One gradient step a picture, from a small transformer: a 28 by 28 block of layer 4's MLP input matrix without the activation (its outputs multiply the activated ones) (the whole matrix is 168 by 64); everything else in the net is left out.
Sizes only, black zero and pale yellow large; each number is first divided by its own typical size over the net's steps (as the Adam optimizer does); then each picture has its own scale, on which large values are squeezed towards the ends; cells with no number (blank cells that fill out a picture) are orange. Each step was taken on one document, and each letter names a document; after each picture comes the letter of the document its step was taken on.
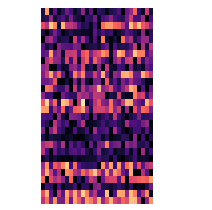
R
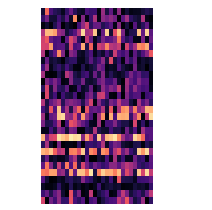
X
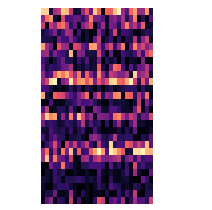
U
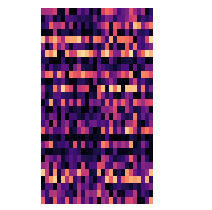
R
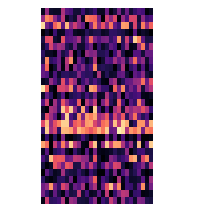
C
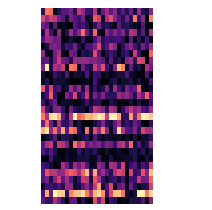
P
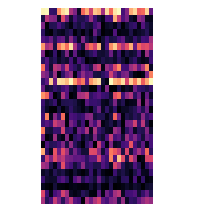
U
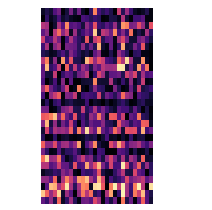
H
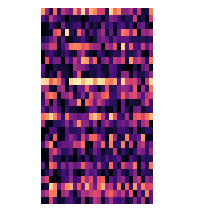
P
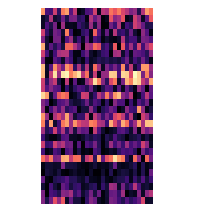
U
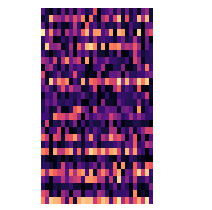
X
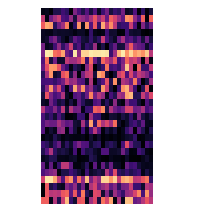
R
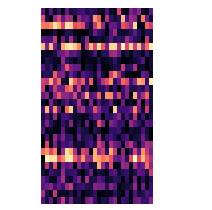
U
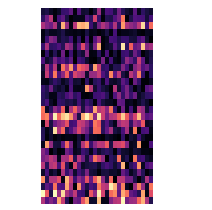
H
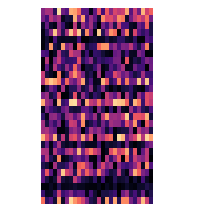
X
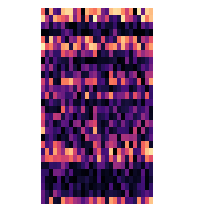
U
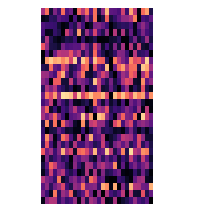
P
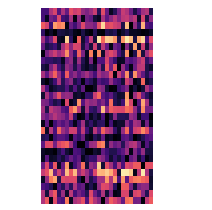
R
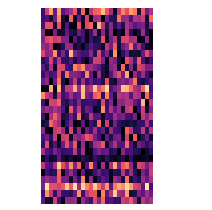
R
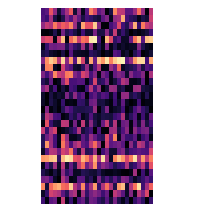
C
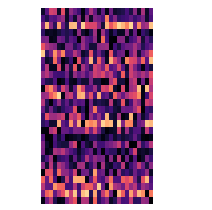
P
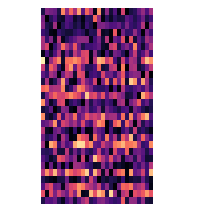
P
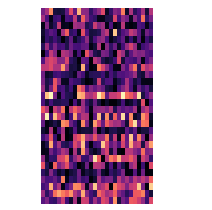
P
